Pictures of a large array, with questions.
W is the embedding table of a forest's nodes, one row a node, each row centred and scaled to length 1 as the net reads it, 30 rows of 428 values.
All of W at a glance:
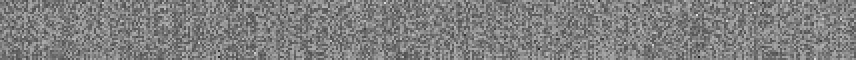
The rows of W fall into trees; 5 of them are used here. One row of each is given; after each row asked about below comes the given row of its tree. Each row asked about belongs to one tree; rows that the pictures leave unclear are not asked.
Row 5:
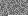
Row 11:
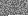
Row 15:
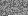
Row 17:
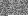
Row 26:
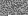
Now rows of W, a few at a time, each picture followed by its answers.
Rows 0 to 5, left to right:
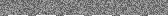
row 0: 5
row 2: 11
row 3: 11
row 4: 5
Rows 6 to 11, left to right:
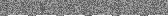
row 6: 17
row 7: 11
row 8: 26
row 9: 15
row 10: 17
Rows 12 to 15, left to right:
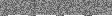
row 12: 11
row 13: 17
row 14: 5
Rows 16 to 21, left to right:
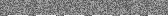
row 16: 15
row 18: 5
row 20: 26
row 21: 17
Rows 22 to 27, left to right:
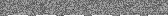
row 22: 15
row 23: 11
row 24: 15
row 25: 5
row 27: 26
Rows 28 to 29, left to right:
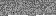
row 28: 5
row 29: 26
